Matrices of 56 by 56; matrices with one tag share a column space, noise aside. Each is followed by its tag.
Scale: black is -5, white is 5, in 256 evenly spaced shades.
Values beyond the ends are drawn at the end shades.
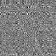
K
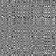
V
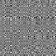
V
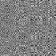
V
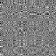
K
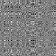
K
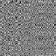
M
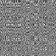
M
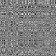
K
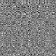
K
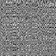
M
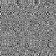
K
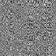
M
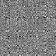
V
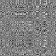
K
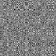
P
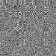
K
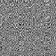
M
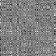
P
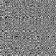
V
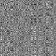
P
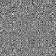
K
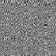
M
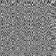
M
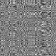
K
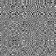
K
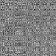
P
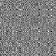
P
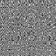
M
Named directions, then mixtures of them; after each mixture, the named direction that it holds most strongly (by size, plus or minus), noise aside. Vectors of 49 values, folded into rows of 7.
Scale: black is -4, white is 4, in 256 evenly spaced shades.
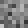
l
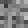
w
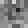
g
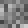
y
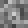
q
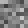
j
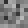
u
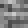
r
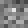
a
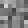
w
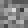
a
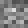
a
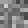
w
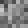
y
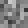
u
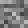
j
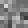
w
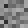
j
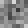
g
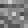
j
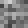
r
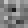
a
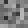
u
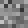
u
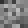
g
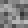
q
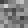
j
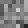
y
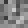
u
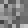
y
